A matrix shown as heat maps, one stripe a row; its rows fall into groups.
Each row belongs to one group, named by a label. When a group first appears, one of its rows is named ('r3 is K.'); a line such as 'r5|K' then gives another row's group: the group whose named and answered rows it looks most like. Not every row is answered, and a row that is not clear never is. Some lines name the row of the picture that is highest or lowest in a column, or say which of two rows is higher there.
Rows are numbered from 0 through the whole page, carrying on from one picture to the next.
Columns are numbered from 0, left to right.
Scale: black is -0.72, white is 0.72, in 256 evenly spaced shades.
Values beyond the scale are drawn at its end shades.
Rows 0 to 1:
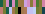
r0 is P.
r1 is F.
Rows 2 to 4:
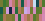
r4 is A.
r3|P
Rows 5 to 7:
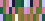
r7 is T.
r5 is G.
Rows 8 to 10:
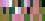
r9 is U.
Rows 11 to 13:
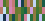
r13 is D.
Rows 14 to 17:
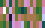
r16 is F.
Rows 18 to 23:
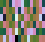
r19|A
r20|T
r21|A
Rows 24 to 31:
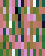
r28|D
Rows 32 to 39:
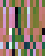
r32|D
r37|G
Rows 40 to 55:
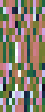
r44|A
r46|U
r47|U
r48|U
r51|D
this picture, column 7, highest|53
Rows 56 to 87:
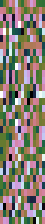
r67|P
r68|A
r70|U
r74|A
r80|D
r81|A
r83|A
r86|F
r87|A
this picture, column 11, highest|86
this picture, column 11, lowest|87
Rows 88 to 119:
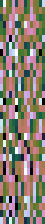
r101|P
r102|T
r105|D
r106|D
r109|U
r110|G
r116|P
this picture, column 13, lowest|95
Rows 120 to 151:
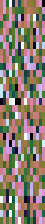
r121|G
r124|A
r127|F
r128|G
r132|D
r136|U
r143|U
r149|U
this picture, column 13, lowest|134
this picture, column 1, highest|131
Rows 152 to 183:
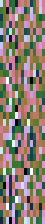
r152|D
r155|P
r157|P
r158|D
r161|P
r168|U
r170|G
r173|D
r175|G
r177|P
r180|U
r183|P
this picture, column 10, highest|176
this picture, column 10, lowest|163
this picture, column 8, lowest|176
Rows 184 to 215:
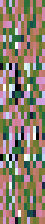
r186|A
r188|U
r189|G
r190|U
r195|D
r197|G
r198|D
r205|G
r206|P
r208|U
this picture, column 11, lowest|214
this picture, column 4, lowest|197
